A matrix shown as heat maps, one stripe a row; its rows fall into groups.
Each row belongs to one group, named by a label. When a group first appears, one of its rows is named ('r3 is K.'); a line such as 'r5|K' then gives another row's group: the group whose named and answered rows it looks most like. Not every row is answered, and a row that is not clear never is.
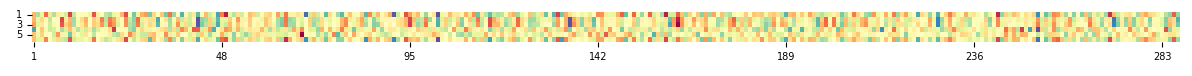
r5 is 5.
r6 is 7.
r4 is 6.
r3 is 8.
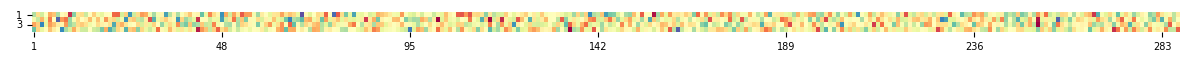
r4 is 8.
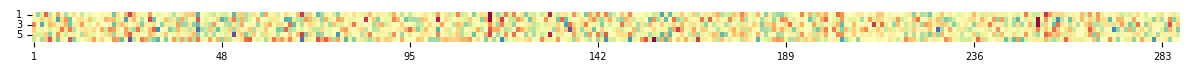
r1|5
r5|5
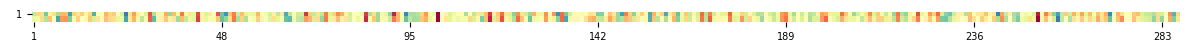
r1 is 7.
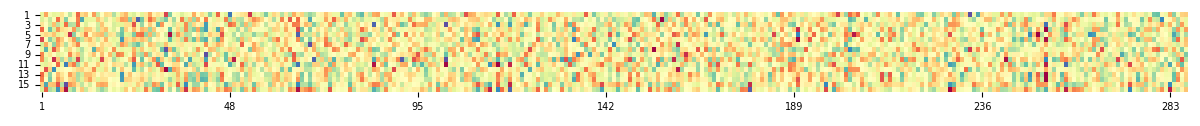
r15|7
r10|7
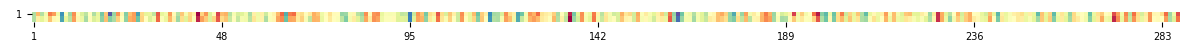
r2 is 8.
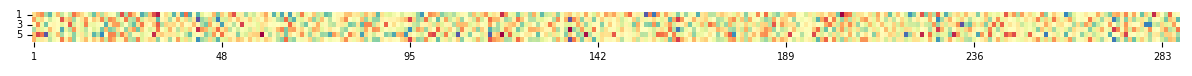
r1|5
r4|8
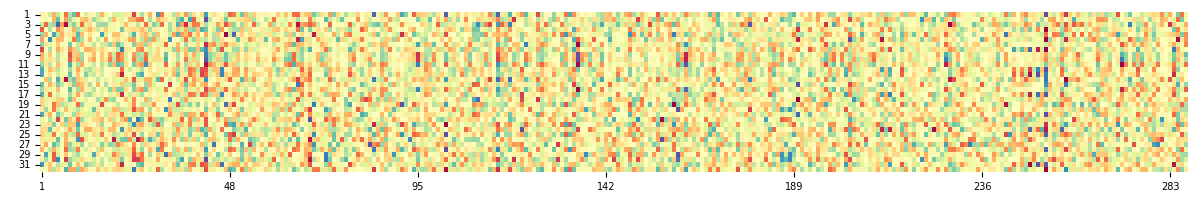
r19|7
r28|7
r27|5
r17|6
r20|5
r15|6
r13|6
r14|7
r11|8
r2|5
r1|7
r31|6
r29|5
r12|6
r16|8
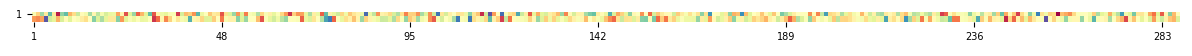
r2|5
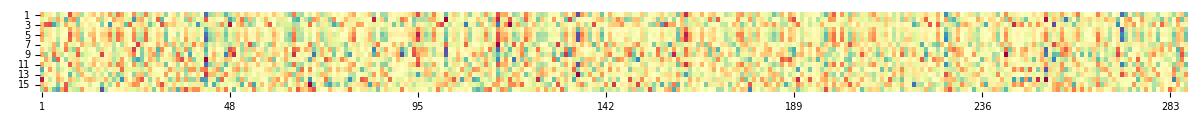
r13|8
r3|5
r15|5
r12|6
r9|7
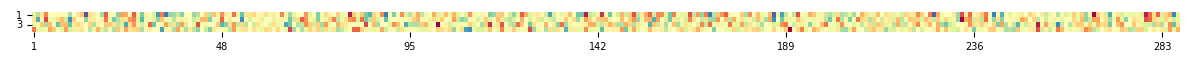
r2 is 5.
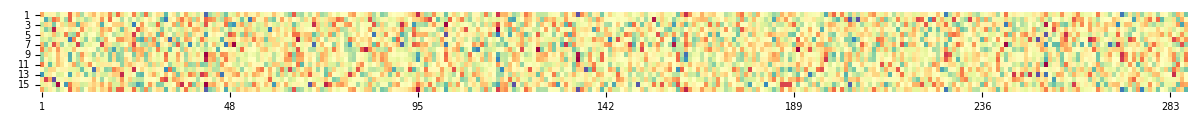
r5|7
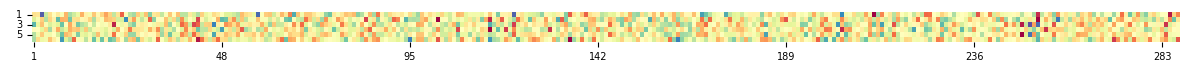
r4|5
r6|8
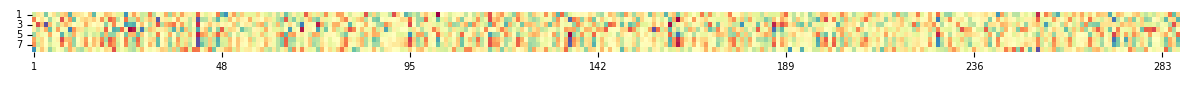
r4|5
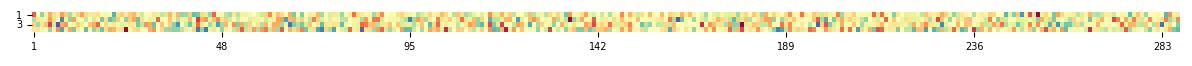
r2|8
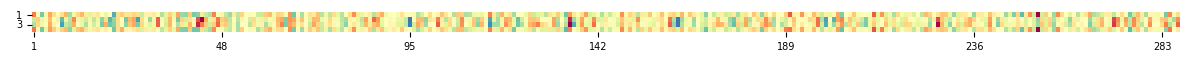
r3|8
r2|8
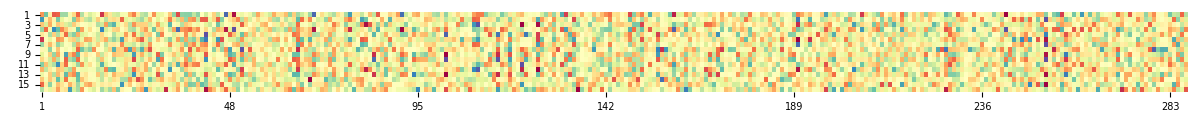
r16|8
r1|7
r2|6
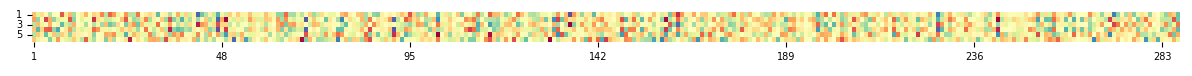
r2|7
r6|5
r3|8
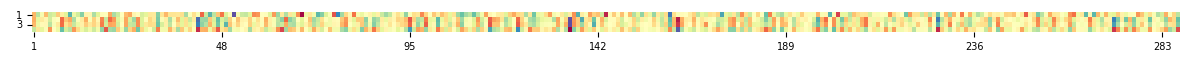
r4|8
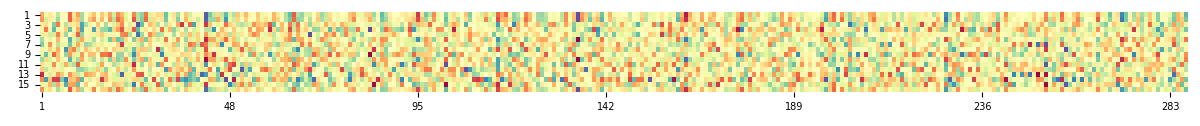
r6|8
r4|5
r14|7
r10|8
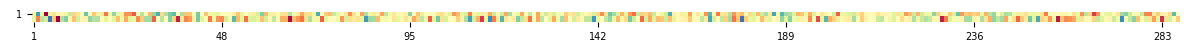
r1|5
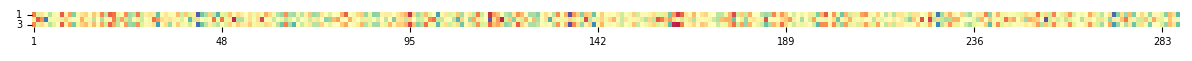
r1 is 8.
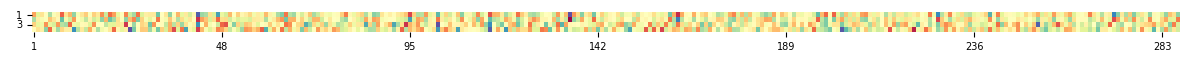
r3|7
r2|8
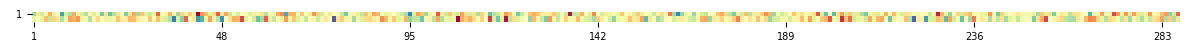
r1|8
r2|5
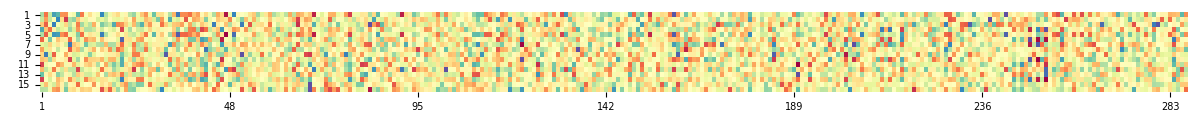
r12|7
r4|6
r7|6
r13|6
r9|5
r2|7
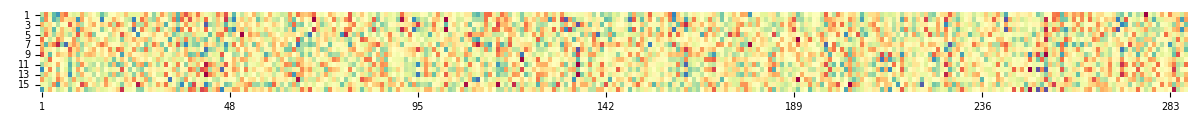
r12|6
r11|8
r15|5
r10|6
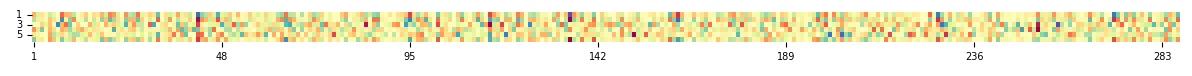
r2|8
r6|8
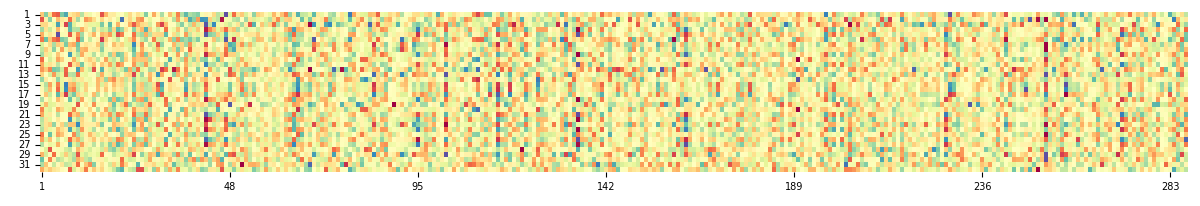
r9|8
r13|7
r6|7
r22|8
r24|8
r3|5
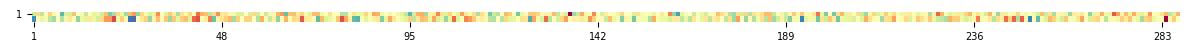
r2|6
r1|8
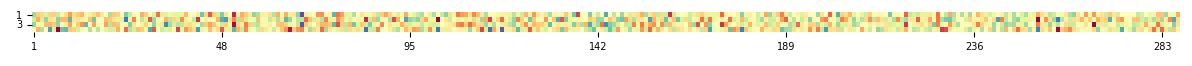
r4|7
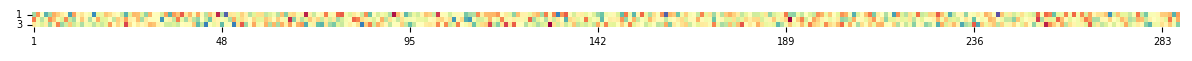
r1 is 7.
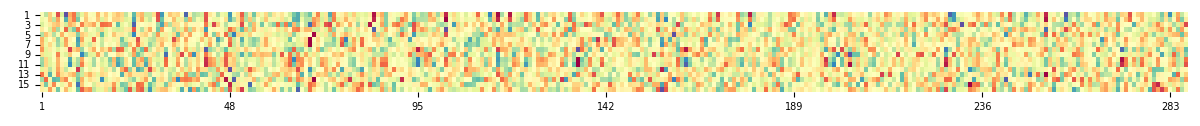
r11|8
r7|5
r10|8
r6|5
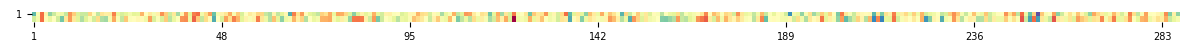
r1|6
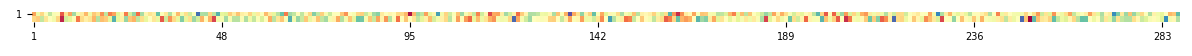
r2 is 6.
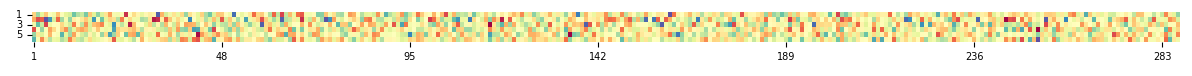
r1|5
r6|6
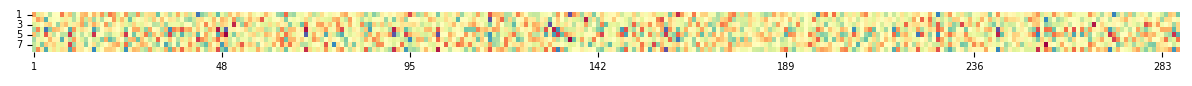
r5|7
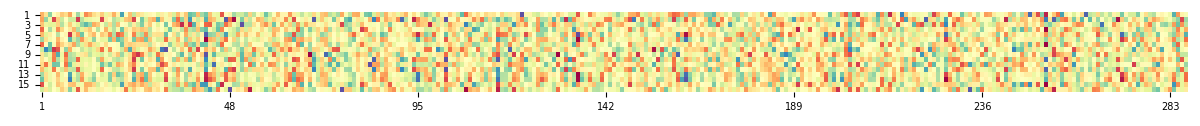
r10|7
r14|8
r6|8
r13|8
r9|5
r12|7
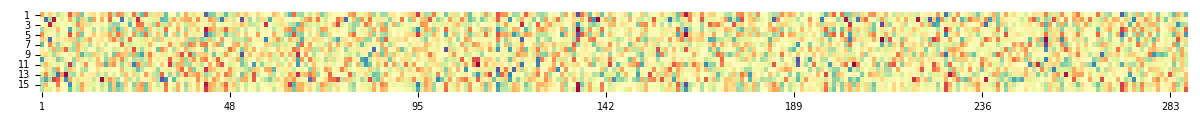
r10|6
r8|7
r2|5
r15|8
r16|8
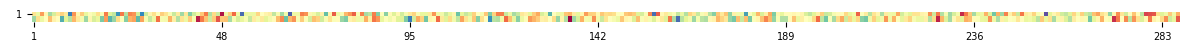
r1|5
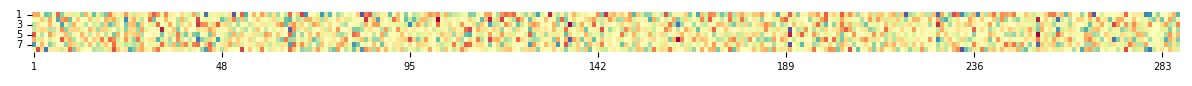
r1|5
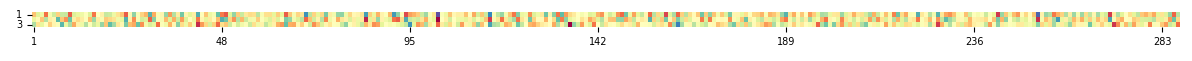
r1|7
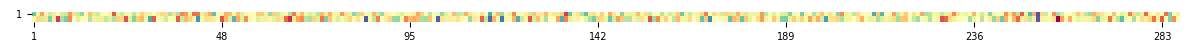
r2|7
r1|6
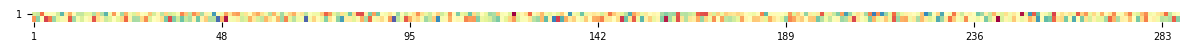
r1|6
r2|7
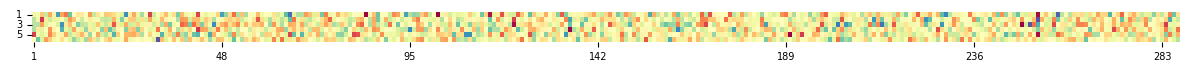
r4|8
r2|6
